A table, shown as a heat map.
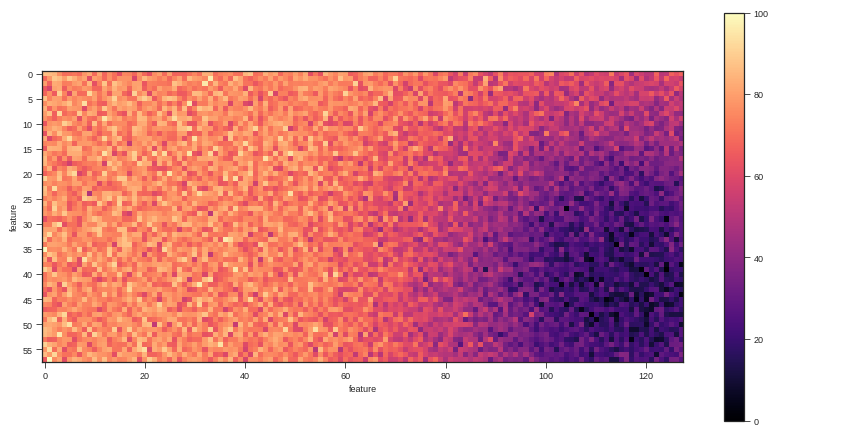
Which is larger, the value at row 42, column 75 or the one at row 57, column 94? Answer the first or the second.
the first
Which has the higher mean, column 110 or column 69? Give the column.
69
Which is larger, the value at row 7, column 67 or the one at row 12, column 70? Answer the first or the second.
the second
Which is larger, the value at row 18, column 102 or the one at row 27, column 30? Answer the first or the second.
the second
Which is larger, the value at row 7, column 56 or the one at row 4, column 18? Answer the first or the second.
the second
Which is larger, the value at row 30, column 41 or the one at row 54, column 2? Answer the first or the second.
the second
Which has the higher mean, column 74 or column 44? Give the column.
44
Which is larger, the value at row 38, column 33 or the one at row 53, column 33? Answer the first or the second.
the second
